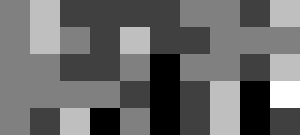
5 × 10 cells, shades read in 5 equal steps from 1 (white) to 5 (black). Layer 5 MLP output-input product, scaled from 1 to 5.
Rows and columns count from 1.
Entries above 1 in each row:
10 10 10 9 10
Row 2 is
3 2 3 4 2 4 4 3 3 3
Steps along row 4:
same same same up up down down up down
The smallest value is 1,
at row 4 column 10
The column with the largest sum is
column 6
